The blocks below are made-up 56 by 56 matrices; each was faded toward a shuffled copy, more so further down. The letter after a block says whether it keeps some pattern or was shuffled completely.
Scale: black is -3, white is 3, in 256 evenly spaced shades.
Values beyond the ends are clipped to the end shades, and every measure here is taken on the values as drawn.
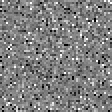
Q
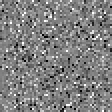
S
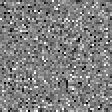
S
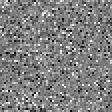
Q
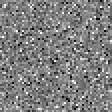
Q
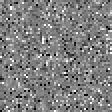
Q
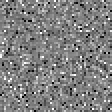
Q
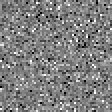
Q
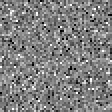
Q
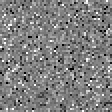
Q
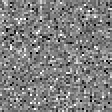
Q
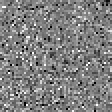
S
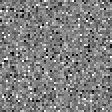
Q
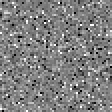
Q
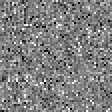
S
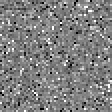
Q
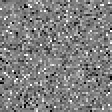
Q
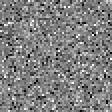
Q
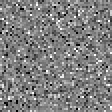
Q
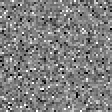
Q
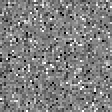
Q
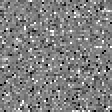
Q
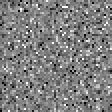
S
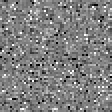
S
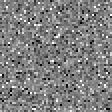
Q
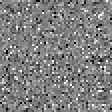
S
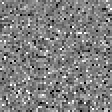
S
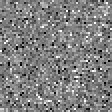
Q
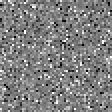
Q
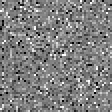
S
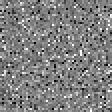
S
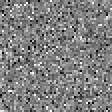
Q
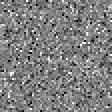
Q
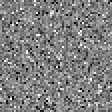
Q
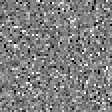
S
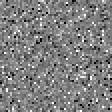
Q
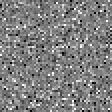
S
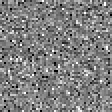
Q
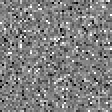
S
